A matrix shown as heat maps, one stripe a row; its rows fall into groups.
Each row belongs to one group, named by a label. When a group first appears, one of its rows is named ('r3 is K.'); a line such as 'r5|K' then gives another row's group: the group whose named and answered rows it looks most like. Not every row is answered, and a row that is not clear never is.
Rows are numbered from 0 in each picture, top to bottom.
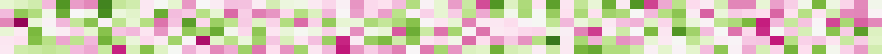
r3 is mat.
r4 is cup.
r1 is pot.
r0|pot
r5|pot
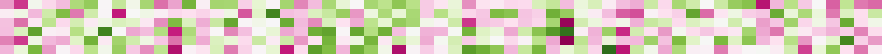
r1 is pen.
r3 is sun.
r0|cup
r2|cup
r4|cup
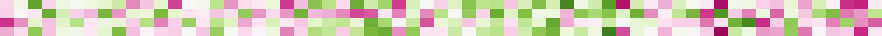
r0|sun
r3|sun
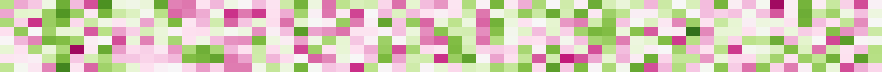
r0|pot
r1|pot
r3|pot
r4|pen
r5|mat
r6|mat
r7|pot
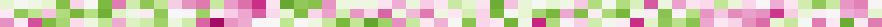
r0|pot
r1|pot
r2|pen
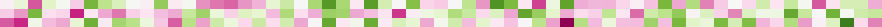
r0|pen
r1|mat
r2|cup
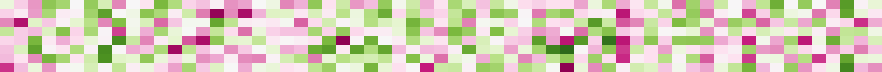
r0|pen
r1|pen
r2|cup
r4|cup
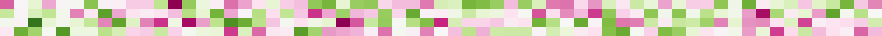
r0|sun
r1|mat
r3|pot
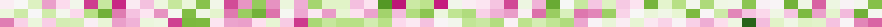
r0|mat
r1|mat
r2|sun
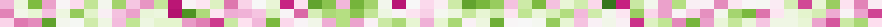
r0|sun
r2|pen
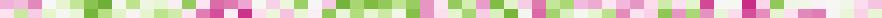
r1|pen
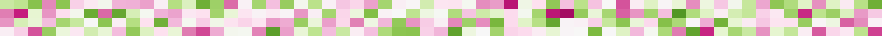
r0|mat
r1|cup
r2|pot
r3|pen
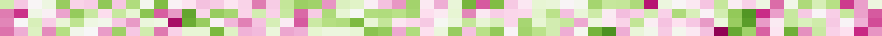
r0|pot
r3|sun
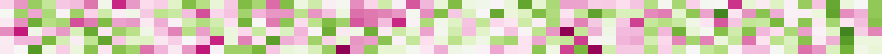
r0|mat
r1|pot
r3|cup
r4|pen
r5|cup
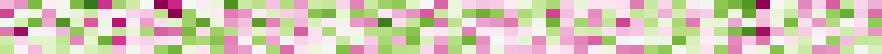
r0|cup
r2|mat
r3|cup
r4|mat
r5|pen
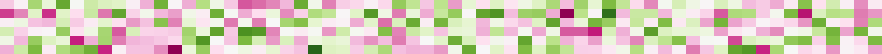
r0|pot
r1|sun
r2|pot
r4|mat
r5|sun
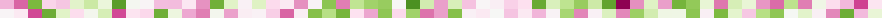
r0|cup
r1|pen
